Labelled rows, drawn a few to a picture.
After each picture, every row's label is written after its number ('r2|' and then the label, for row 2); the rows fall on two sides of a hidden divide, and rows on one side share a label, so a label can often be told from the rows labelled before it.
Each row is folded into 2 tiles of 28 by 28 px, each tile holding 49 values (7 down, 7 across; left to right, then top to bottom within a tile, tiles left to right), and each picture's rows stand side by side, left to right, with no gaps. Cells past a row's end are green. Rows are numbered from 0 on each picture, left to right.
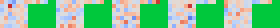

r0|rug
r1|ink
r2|ink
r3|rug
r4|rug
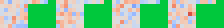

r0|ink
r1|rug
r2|rug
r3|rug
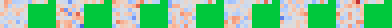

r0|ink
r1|ink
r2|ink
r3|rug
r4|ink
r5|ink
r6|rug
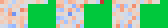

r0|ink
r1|ink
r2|rug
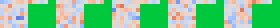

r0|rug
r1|ink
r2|rug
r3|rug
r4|ink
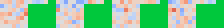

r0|rug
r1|ink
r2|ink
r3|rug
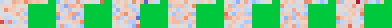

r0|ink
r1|ink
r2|rug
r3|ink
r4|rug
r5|ink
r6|rug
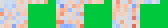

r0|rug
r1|rug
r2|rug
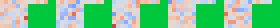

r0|ink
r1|ink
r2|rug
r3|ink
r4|rug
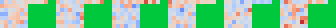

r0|ink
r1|ink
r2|ink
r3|ink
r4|rug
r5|ink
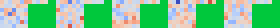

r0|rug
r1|ink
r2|ink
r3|ink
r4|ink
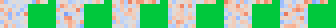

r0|rug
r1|ink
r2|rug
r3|ink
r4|ink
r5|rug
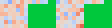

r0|rug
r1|rug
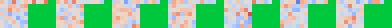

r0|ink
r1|ink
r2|rug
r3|ink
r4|rug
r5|rug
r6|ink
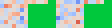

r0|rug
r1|ink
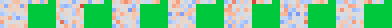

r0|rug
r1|rug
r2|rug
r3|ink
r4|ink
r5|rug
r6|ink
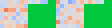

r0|rug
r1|ink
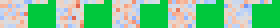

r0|ink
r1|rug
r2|rug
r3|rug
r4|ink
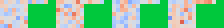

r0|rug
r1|ink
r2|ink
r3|ink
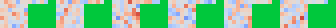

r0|rug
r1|ink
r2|ink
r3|rug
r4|ink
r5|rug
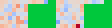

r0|ink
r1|rug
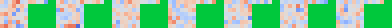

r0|ink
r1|ink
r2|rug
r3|rug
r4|rug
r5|rug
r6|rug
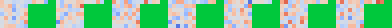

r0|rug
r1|rug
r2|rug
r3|rug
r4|ink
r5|ink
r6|ink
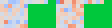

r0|rug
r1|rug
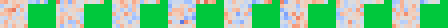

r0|rug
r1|rug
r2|rug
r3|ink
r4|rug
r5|ink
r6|ink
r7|rug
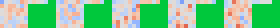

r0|rug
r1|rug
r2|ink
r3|ink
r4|rug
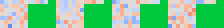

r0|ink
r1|ink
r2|rug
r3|rug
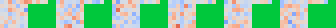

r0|ink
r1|rug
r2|rug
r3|rug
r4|ink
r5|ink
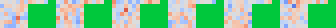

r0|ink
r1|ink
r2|ink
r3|rug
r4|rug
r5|rug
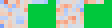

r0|rug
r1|ink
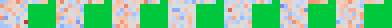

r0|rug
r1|ink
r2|ink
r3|ink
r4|rug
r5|ink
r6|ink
